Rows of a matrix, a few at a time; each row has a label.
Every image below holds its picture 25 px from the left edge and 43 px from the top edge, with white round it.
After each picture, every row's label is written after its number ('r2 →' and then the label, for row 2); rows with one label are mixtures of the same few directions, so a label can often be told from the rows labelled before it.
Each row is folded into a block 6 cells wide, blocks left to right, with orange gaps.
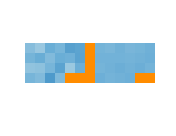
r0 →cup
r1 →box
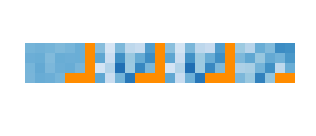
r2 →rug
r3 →box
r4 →box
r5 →cup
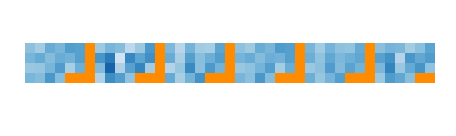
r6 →cup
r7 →rug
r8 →box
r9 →cup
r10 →box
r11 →rug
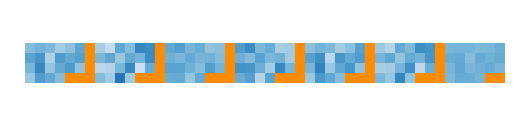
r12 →rug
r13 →cup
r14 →cup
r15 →cup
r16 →rug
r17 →cup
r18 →rug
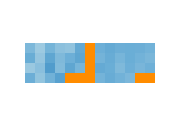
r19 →box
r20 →box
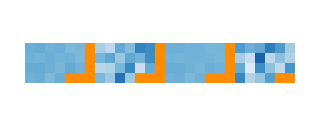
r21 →cup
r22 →cup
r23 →cup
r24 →rug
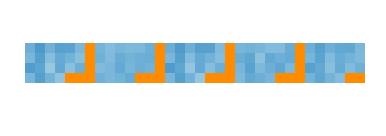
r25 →box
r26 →box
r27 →box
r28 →rug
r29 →box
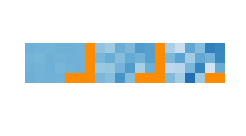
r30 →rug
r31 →cup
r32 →cup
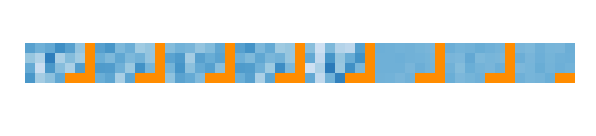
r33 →rug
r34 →cup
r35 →rug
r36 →cup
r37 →box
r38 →cup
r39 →rug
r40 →box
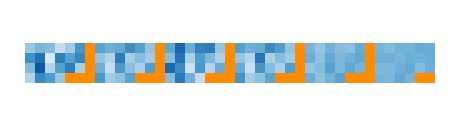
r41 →rug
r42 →rug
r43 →box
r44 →rug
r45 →box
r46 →cup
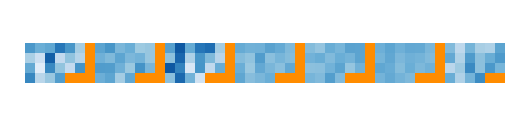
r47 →rug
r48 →cup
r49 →box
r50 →rug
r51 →cup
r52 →box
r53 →box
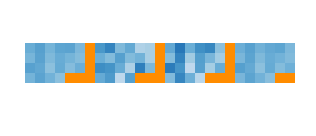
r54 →box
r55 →cup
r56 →box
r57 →box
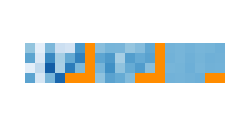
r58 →box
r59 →rug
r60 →box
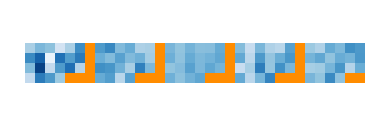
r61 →rug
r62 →cup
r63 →box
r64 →box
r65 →cup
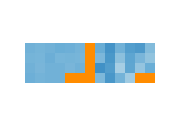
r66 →rug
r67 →box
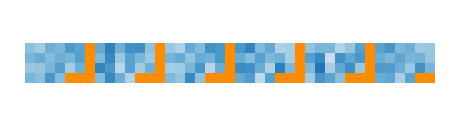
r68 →cup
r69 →box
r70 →cup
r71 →cup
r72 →rug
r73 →cup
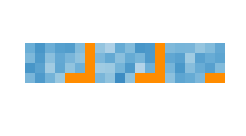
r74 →box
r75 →cup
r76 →rug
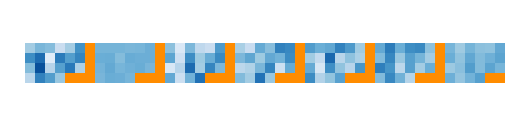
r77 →rug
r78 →rug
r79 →box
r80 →cup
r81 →rug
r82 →box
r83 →box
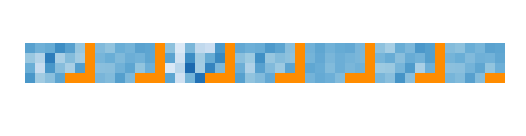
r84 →rug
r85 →cup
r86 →box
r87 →rug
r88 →box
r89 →cup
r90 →cup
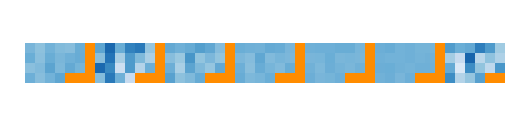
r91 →box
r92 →box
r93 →rug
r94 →rug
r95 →rug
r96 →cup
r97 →rug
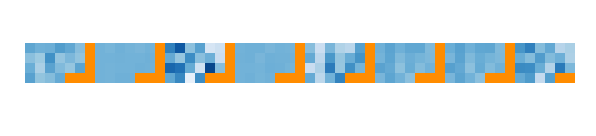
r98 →rug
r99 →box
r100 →cup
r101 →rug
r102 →box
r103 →box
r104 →box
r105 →cup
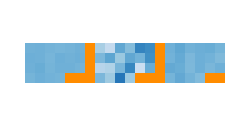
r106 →rug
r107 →cup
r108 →box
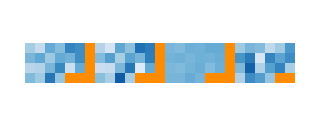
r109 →cup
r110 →cup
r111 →cup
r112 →rug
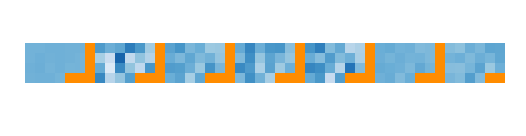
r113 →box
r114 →rug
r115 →cup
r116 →box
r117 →cup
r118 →cup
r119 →cup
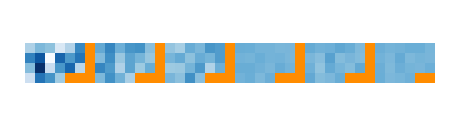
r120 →rug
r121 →box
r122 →cup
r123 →cup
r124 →rug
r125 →rug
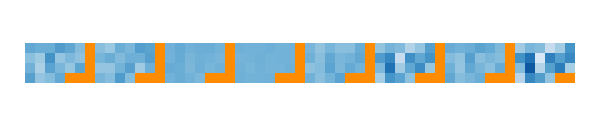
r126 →rug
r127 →cup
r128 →box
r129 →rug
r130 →box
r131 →rug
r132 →rug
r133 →rug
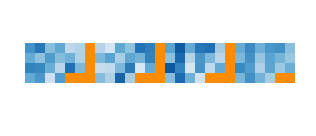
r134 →cup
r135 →cup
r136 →box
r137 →box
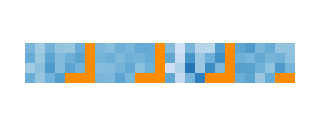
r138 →box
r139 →cup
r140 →box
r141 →cup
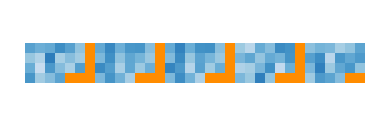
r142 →rug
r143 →box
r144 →box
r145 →cup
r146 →rug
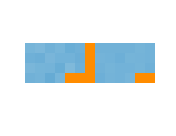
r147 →cup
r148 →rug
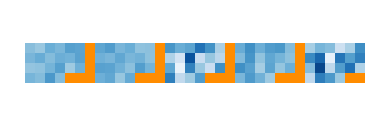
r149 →cup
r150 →cup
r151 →rug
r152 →box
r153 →rug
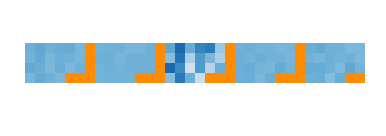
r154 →box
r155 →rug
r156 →box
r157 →cup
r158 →cup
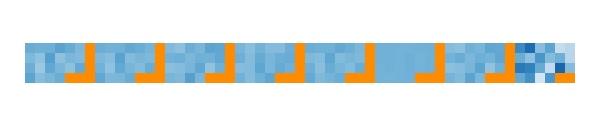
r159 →rug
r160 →rug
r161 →cup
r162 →box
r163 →rug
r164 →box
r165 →cup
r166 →cup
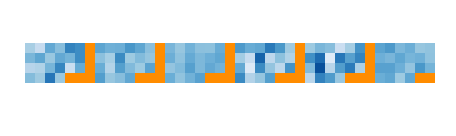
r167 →cup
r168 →rug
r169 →box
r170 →rug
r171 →rug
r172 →cup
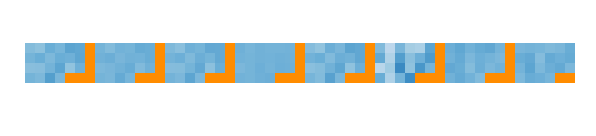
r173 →cup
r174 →cup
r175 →cup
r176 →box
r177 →cup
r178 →box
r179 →box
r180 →rug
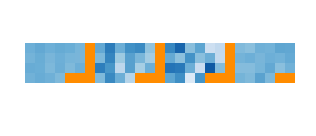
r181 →box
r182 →box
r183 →cup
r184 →cup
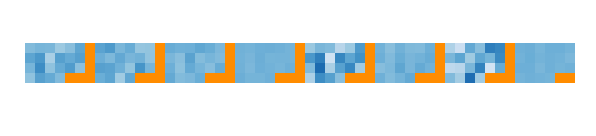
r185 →rug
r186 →cup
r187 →rug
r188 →rug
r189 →rug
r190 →box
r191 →cup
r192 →box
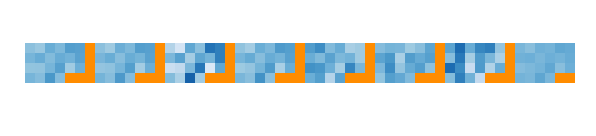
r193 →cup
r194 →cup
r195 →cup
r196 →cup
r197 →cup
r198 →rug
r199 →box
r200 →cup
